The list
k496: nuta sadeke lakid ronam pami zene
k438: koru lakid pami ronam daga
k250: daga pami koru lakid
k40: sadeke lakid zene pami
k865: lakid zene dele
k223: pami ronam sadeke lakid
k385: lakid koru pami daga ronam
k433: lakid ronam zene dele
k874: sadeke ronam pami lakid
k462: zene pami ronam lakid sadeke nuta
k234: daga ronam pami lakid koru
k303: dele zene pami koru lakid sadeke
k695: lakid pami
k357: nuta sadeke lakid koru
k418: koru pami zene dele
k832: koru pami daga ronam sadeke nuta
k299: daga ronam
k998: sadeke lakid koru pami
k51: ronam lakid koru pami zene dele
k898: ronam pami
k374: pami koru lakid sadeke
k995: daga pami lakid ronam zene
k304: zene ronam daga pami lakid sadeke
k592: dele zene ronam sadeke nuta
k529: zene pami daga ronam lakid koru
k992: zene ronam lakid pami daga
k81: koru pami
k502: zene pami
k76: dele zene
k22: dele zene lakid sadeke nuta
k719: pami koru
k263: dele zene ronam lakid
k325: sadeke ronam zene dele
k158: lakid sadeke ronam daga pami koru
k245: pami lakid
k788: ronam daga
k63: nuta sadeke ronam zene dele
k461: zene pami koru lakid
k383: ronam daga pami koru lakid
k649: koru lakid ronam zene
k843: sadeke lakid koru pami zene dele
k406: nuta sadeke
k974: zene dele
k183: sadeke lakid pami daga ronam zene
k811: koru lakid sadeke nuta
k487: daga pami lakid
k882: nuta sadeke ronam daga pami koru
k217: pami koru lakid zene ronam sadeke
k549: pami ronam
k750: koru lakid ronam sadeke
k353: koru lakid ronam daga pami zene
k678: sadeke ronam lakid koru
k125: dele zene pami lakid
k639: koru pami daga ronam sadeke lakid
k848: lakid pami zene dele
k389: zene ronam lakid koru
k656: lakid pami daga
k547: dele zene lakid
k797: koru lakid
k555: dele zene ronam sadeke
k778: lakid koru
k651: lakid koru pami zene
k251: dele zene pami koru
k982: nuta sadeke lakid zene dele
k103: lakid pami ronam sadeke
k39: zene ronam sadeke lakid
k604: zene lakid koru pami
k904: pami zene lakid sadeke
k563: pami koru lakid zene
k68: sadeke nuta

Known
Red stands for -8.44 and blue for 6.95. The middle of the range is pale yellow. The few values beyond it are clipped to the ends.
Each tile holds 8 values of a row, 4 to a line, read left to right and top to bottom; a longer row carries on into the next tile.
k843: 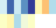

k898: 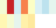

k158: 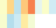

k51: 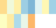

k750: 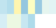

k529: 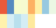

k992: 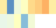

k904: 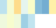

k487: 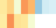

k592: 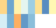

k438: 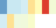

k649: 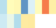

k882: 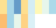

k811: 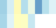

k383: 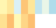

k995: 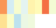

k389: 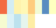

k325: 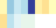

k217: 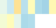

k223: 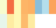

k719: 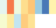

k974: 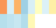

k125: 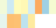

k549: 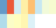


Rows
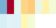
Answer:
k695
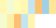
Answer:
k263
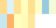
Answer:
k461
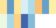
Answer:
k555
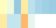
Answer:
k357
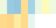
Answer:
k874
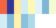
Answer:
k462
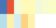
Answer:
k81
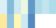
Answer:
k406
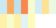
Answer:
k788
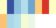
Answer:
k183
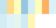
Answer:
k848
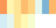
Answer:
k39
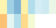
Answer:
k678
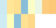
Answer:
k563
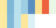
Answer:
k496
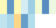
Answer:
k22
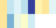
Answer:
k63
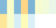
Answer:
k40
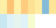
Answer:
k502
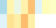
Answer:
k639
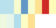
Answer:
k353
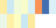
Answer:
k251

